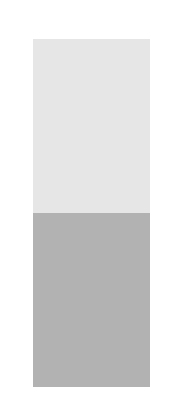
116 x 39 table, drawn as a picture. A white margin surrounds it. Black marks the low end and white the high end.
It is made of 2 by 1 panels. Panel 1,1: very high, flat. Panel 2,1: high, flat.
